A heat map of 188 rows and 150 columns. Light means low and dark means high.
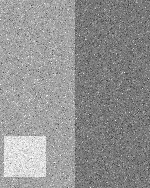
Odd patch: lower, in the bottom left. Seam: vertical, 50% of the way across, the right part higher. Ninth with the lowest average: bottom left.
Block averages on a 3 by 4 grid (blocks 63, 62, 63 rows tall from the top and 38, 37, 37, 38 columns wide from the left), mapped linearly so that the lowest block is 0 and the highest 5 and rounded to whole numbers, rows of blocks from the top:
2 2 5 5 | 2 2 5 5 | 0 2 5 5
